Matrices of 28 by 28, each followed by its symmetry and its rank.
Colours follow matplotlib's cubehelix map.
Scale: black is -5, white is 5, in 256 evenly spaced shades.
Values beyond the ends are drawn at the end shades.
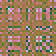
symmetric, rank three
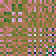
symmetric, rank three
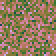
neither, full rank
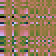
neither, rank two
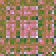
symmetric, rank three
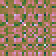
symmetric, rank three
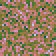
neither, full rank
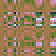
neither, rank two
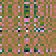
neither, rank two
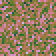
neither, full rank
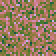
neither, full rank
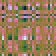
neither, rank two
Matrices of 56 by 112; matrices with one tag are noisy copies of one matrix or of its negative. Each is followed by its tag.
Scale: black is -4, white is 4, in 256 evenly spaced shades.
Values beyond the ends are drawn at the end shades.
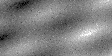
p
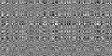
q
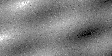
p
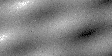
p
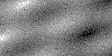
p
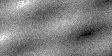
p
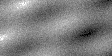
p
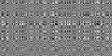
q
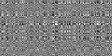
q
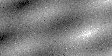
p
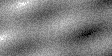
p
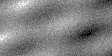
p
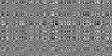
q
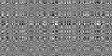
q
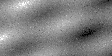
p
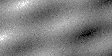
p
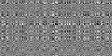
q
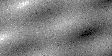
p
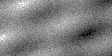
p
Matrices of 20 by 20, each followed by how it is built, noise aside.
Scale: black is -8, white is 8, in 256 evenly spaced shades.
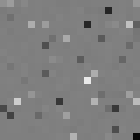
sparse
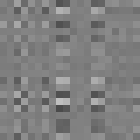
low rank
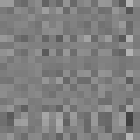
low rank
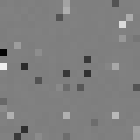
sparse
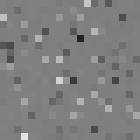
sparse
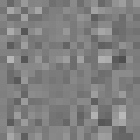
low rank
